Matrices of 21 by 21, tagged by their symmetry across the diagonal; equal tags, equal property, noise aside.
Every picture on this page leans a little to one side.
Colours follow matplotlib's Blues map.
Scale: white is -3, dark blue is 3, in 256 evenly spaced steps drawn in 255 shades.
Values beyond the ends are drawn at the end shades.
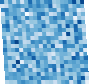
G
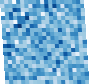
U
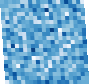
U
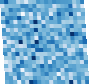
G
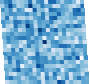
G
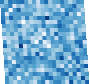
U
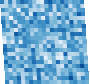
U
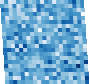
G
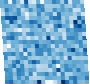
G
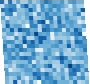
U
